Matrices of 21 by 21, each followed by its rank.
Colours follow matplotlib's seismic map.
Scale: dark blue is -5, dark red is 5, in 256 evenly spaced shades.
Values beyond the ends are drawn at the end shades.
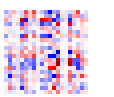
three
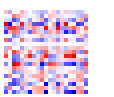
three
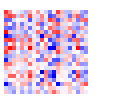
three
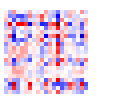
three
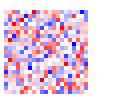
full rank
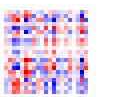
two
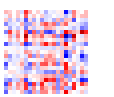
three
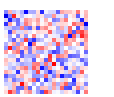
full rank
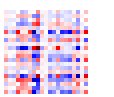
two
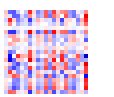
two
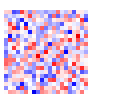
full rank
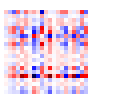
two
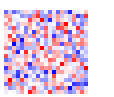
full rank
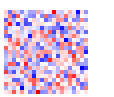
full rank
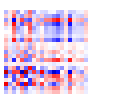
two
